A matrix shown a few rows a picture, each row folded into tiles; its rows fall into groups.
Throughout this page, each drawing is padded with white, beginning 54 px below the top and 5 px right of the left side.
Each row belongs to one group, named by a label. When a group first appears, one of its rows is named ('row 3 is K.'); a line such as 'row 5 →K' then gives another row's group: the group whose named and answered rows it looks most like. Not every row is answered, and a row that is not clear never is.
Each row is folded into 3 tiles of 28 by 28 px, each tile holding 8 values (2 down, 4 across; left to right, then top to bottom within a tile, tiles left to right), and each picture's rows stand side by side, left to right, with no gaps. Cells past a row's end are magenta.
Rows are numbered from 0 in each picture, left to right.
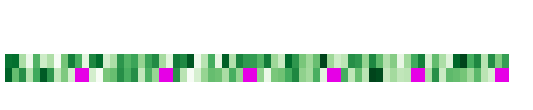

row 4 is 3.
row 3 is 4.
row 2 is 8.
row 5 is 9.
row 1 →4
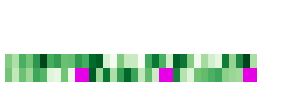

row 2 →8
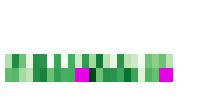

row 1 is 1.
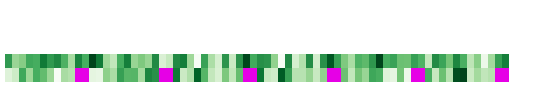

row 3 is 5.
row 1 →4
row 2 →5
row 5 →3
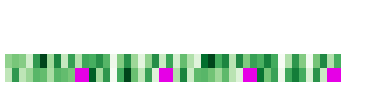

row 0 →9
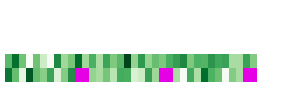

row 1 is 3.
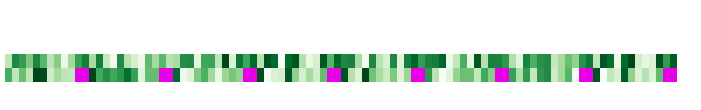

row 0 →3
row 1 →1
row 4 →5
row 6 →3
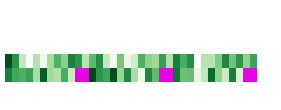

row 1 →1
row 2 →8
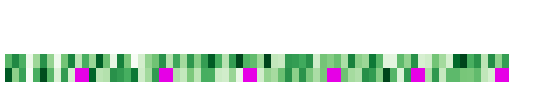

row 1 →1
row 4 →1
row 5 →9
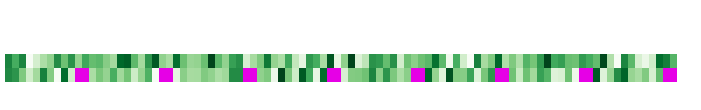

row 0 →8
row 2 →4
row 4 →9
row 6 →3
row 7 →5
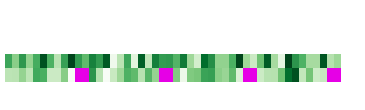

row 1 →8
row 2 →4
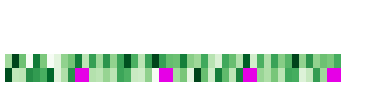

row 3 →3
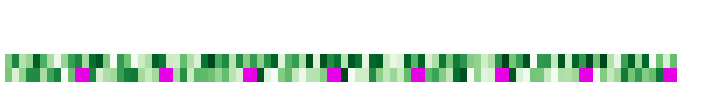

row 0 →5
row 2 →9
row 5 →3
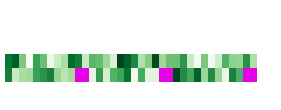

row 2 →1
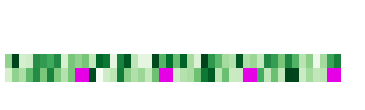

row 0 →9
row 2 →4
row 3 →3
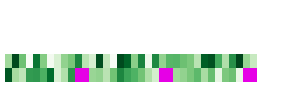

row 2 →4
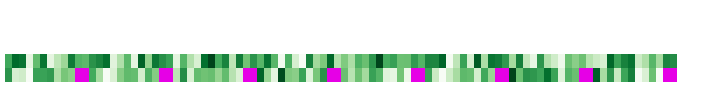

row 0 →8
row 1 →8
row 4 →3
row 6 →1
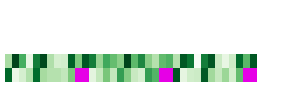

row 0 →5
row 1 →3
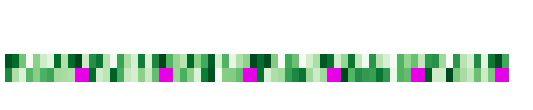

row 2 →3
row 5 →5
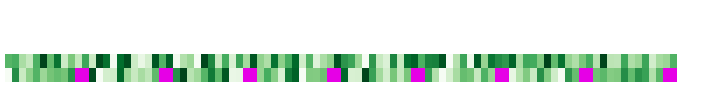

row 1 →5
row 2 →9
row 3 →3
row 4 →5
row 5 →8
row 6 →3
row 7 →9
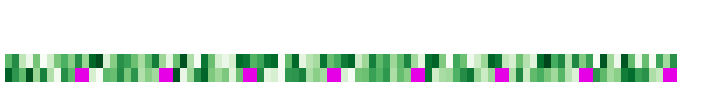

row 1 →4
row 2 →5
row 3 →8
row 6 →9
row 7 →9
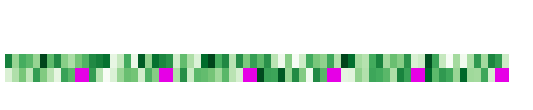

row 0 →3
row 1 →8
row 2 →9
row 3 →1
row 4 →4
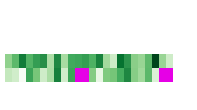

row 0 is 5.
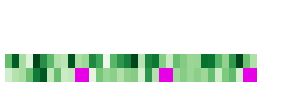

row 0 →4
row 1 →4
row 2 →4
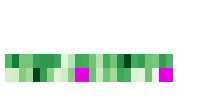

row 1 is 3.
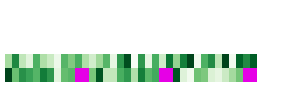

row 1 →9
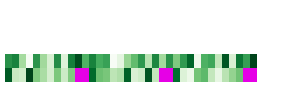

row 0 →5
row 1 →8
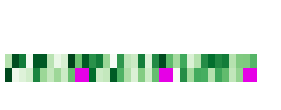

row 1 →5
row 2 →9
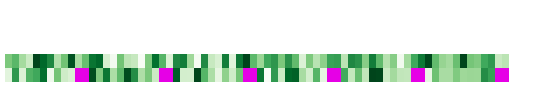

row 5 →4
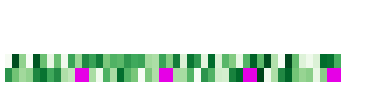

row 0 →9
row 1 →3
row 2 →3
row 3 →5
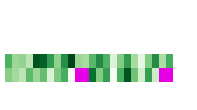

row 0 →4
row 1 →8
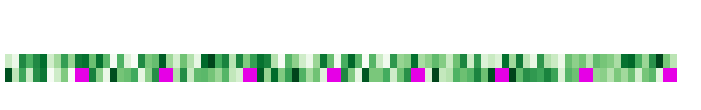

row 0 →3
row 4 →1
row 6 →1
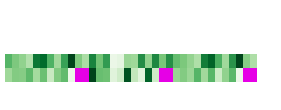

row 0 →4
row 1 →8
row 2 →4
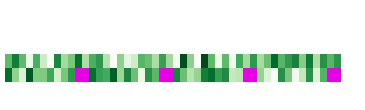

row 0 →1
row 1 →1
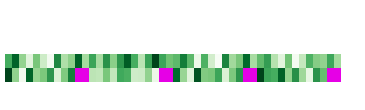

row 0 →1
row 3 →1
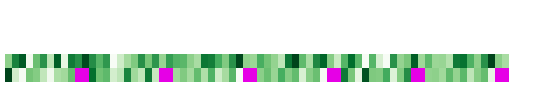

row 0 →5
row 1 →8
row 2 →4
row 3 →4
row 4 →1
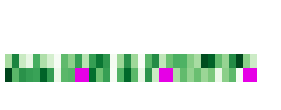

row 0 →1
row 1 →8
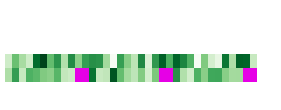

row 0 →9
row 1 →5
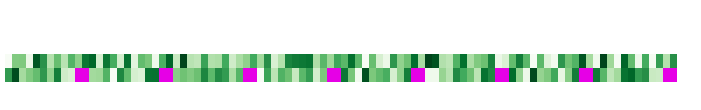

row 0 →9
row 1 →3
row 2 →9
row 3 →9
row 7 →9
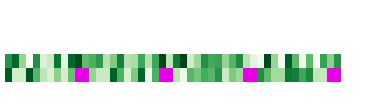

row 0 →5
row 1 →5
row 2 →4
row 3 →9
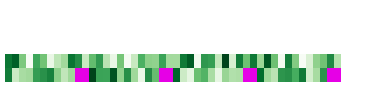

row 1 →1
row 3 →1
